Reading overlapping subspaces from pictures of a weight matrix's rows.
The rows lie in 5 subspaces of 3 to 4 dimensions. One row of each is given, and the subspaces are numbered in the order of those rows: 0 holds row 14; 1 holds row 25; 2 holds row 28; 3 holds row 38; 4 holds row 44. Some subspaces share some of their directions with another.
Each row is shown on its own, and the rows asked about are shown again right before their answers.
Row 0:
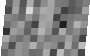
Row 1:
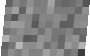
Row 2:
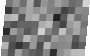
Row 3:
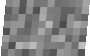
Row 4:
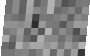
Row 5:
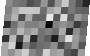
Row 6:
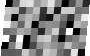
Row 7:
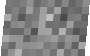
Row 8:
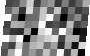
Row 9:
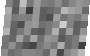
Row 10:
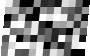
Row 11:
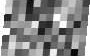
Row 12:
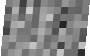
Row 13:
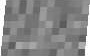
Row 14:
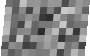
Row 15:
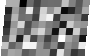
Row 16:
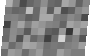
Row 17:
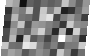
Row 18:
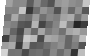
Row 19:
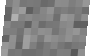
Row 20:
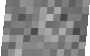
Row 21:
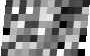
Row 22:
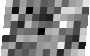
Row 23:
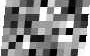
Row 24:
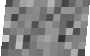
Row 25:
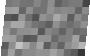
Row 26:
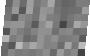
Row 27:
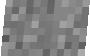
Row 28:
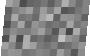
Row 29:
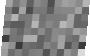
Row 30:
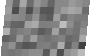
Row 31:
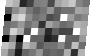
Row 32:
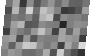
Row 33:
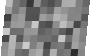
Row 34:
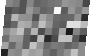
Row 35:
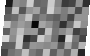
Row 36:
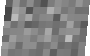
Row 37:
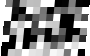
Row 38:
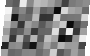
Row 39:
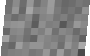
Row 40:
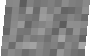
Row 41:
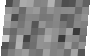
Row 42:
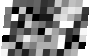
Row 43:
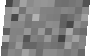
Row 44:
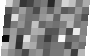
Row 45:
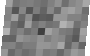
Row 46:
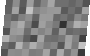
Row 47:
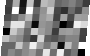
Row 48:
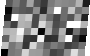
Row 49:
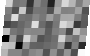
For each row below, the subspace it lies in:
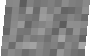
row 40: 2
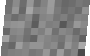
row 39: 0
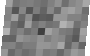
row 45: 0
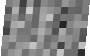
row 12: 4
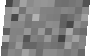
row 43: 0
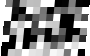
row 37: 3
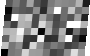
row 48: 3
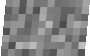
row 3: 2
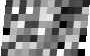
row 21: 0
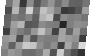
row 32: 3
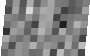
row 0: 1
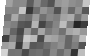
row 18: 3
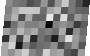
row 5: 2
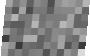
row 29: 1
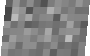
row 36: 3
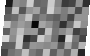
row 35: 3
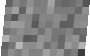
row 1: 1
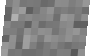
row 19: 3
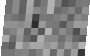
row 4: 0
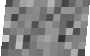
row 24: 2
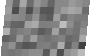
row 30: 3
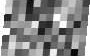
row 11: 1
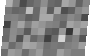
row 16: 3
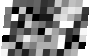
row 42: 0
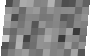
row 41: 4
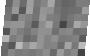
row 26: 2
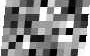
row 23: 4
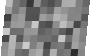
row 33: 1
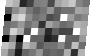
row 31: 4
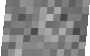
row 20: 4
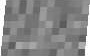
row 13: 2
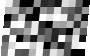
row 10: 1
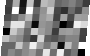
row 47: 4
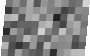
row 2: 1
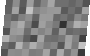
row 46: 3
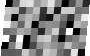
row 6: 4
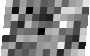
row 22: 0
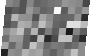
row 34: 3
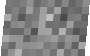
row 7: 4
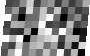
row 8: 4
